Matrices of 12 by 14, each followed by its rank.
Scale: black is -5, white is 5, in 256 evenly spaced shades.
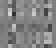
two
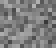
full rank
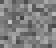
full rank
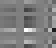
one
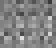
two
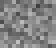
full rank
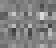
two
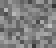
full rank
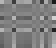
one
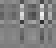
one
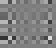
one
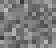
full rank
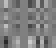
one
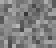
full rank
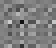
two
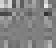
two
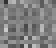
two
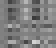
two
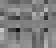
two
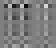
one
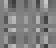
one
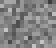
full rank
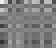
one
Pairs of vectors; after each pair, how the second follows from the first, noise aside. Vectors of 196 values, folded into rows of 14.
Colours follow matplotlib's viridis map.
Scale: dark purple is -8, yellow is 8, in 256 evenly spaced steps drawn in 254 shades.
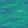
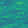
wrapped around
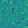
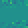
partly zeroed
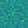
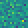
scaled up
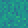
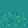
partly zeroed
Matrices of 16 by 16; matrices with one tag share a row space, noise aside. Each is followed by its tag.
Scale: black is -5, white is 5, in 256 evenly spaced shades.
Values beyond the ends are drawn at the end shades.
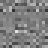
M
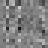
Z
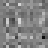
Z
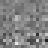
M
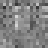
M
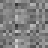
M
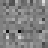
Z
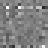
Z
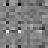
Z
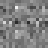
M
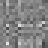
Z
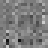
Z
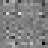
Z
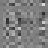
Z
